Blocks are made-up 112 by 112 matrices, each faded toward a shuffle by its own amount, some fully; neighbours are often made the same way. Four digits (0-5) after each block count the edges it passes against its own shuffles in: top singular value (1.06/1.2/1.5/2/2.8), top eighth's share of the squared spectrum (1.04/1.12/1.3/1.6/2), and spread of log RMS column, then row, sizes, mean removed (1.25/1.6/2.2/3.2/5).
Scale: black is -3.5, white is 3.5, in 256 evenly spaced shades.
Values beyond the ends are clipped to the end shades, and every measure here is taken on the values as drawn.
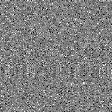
4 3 2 2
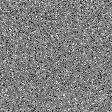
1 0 0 0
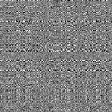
5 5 3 4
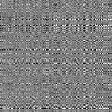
5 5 4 4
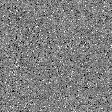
3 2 0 1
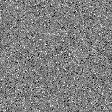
3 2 0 1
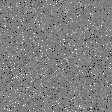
1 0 0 0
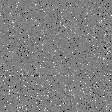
3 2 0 1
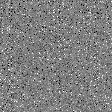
1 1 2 0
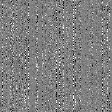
2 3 4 0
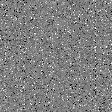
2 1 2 0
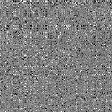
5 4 2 3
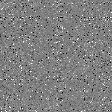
4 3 2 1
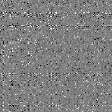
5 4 3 3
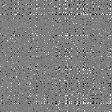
5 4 3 3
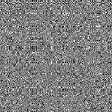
5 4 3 3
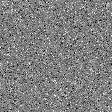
1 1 0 0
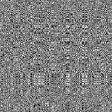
5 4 3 3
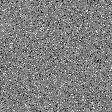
0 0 0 0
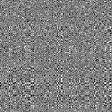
5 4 3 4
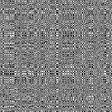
5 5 4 4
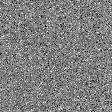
3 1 0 0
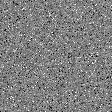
0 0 0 0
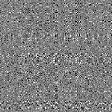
4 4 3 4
